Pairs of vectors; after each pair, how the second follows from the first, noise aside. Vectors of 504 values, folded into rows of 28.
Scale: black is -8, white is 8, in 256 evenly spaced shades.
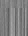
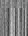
scaled up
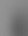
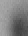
scaled up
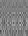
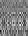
scaled up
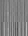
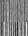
scaled up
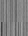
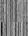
scaled up
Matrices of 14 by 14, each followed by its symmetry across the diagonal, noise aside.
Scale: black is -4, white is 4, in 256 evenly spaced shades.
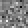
antisymmetric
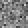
antisymmetric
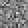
neither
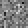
neither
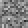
neither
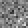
symmetric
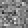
neither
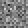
antisymmetric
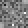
symmetric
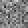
neither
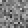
neither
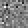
antisymmetric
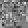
antisymmetric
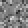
antisymmetric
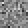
neither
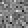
symmetric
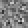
antisymmetric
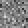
neither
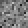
symmetric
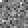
symmetric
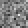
antisymmetric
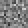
antisymmetric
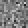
neither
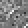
symmetric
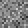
symmetric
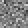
neither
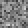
symmetric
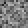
symmetric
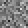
antisymmetric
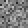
symmetric
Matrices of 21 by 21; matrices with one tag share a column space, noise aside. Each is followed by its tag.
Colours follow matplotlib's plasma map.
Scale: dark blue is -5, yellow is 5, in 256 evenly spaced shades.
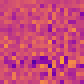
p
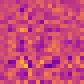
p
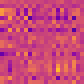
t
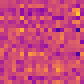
t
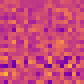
p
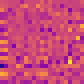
p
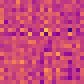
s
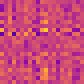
s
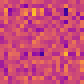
t
